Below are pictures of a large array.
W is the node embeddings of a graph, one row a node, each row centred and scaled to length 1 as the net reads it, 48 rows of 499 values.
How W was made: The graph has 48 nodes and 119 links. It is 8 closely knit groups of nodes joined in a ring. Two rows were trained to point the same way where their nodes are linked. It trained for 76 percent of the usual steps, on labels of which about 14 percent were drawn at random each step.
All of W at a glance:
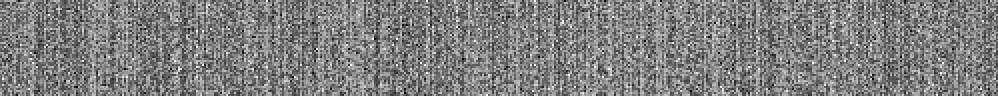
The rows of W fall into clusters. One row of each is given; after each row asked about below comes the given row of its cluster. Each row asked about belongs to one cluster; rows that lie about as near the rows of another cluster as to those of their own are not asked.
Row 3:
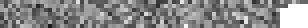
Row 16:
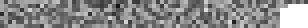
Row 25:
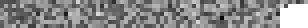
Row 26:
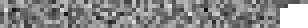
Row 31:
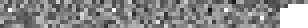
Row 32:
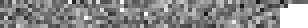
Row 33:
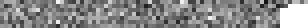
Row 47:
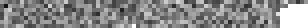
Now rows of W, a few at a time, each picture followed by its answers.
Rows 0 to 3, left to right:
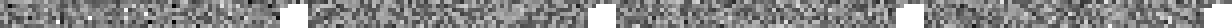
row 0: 16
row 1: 25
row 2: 47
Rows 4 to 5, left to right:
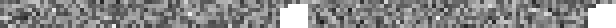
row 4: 25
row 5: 33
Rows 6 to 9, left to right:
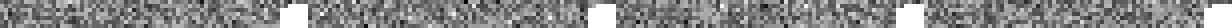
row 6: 3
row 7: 47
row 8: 3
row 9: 16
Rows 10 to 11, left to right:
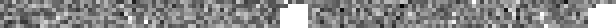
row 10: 31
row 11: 33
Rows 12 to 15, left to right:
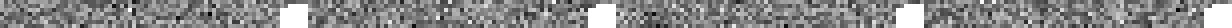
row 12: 16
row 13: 32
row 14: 47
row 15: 25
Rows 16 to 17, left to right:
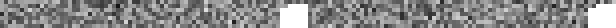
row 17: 25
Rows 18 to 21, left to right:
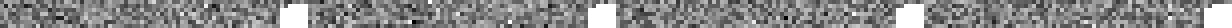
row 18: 3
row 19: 25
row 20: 31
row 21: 16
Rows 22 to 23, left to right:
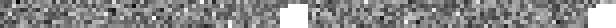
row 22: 32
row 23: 33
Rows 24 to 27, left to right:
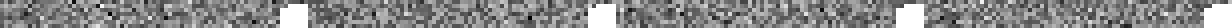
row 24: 26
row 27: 31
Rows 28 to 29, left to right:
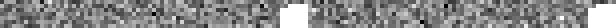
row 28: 31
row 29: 16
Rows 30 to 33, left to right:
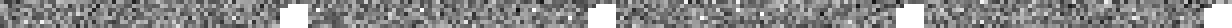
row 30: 3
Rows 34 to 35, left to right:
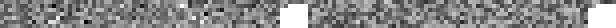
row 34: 31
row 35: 47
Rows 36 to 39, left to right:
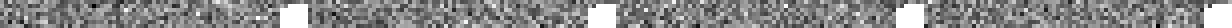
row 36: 16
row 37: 26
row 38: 31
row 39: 31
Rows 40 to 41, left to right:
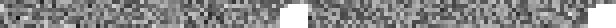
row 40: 3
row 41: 3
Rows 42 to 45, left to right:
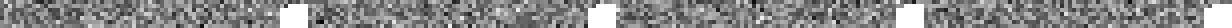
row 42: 26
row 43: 25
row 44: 16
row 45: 26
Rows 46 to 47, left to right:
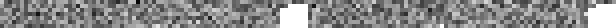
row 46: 47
